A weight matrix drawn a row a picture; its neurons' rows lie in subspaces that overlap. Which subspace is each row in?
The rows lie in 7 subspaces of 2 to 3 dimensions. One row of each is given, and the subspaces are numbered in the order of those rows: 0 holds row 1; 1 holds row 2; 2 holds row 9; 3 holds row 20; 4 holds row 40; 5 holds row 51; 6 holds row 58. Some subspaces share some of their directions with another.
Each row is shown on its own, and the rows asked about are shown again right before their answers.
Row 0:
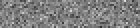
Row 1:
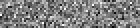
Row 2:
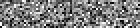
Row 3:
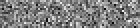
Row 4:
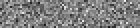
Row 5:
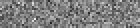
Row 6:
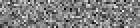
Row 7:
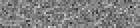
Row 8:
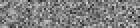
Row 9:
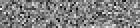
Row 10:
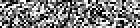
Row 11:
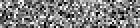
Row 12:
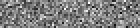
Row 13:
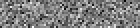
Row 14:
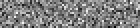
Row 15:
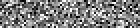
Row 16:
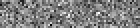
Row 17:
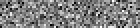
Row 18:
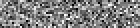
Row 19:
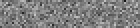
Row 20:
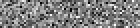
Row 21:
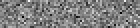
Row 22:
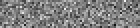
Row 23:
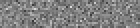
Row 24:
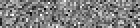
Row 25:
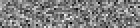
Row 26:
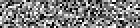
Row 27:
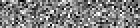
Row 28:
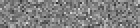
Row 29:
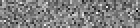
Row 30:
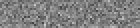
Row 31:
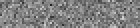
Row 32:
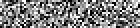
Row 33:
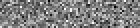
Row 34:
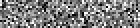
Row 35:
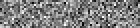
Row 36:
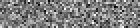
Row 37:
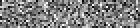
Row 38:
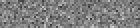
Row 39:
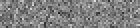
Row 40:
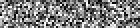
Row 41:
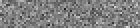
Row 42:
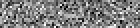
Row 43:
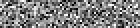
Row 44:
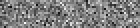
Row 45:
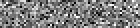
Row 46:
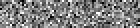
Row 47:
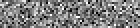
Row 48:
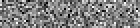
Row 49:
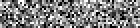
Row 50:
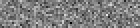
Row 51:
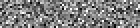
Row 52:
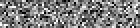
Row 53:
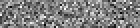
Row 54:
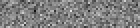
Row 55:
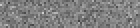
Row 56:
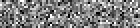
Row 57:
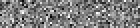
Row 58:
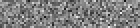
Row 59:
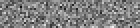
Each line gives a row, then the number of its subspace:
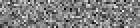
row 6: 3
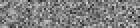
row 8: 6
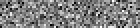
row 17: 4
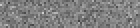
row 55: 3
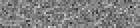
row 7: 1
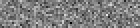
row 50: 1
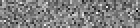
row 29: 0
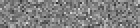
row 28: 6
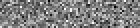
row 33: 3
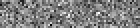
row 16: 4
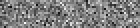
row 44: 4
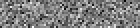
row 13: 5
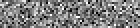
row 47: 6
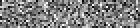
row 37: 0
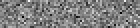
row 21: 6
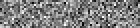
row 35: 6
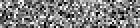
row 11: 4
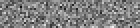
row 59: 2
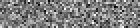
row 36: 3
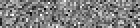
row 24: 6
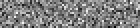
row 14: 5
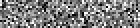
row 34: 0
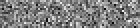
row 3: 4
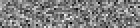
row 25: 1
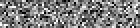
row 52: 3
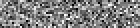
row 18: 1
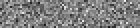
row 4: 5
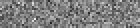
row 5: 2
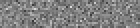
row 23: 2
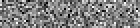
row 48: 0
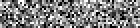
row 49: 4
